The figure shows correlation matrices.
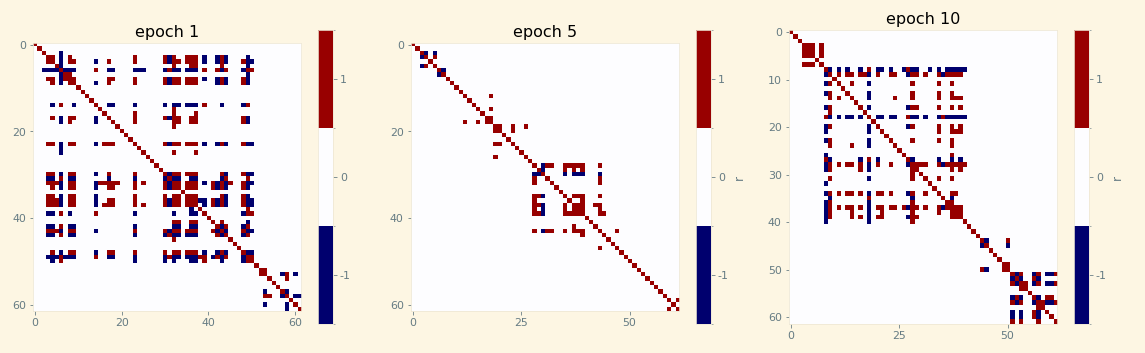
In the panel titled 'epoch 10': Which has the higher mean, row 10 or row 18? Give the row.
10
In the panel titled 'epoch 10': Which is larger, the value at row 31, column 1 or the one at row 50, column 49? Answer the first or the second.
the second
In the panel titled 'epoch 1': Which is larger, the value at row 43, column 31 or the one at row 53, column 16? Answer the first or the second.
the second
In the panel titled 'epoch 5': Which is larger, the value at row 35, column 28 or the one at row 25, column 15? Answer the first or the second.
the first
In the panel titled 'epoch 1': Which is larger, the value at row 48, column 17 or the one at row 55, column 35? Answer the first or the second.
the first
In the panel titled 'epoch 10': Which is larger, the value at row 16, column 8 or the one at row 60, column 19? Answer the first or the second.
the second
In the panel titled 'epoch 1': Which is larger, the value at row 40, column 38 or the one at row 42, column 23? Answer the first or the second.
the first
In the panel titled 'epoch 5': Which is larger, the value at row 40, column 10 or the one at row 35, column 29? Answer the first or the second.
the second
